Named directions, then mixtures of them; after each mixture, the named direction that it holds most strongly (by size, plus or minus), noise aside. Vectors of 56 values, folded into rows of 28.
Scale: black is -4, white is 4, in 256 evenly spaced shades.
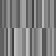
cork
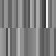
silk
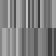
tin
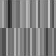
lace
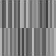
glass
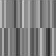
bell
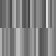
silk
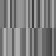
tin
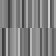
lace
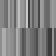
tin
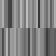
lace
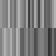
tin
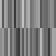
bell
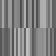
glass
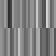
silk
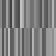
glass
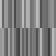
bell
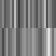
tin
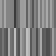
bell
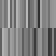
tin
